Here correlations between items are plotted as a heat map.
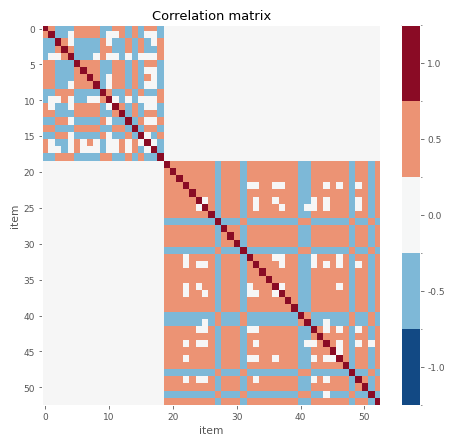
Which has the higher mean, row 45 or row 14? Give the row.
45
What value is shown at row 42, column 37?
0.5
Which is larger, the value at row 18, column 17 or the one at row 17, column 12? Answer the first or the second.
the second
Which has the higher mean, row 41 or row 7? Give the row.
7
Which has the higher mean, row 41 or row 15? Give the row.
15
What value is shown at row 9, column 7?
-0.5
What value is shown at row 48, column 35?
-0.5
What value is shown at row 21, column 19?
0.5
